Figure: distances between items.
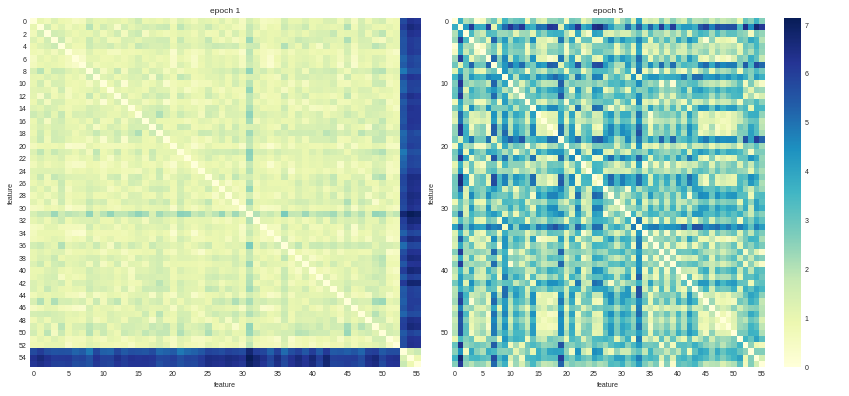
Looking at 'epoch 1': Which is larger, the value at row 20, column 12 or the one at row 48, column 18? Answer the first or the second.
the second
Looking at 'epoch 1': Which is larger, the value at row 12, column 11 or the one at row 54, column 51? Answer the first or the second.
the second
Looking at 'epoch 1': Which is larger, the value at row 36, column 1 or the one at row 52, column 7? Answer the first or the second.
the first
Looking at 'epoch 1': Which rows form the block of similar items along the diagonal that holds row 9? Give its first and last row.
0 to 52
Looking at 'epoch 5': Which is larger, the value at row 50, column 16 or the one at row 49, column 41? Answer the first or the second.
the second
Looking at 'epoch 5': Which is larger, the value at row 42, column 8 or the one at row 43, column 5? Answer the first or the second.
the first
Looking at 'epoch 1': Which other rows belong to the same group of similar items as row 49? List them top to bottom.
0, 1, 2, 3, 4, 5, 6, 7, 8, 9, 10, 11, 12, 13, 14, 15, 16, 17, 18, 19, 20, 21, 22, 23, 24, 25, 26, 27, 28, 29, 30, 31, 32, 33, 34, 35, 36, 37, 38, 39, 40, 41, 42, 43, 44, 45, 46, 47, 48, 50, 51, 52
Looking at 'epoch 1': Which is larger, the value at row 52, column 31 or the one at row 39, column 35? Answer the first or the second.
the first
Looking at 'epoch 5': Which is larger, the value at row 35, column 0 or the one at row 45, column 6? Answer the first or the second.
the first
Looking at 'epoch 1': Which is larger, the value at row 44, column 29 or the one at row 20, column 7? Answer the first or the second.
the first
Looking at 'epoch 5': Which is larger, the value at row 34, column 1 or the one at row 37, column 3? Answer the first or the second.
the first
